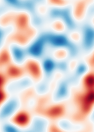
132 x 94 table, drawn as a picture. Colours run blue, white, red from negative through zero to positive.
The field is smooth, with broad soft blobs. No row or column stands out. No lone cell stands out from its neighbours. Overall the values sit about 50% of the way up the scale. Neither half mirrors the other. The bottom right is the ninth with the highest average.
